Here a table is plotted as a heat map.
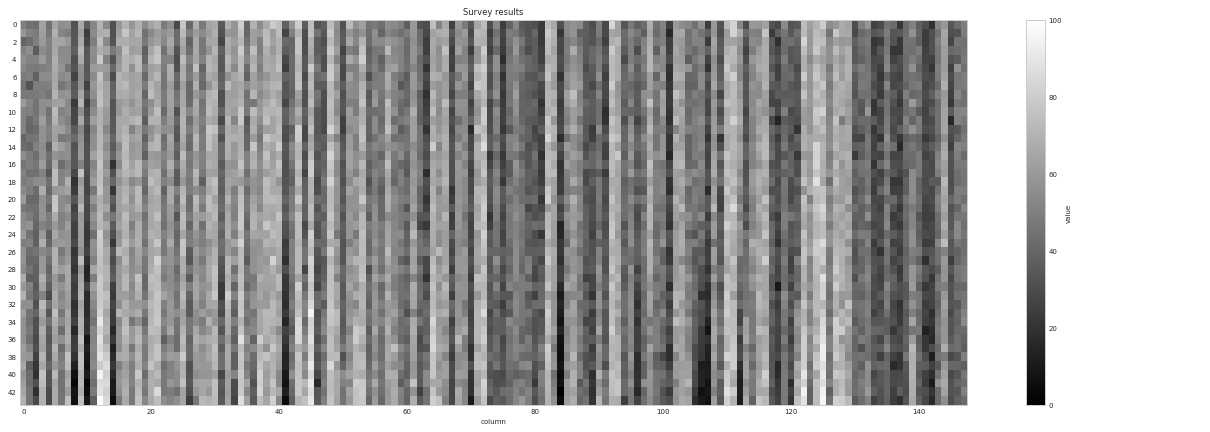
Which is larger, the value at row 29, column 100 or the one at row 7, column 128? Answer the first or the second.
the second
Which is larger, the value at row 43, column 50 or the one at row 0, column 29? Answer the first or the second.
the second
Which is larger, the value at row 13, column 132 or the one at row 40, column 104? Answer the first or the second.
the second
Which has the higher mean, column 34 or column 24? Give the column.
34
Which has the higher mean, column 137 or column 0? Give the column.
0
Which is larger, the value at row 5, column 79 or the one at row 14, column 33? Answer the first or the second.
the second
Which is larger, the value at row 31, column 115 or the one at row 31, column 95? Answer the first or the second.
the first
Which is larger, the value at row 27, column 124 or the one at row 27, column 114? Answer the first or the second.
the first
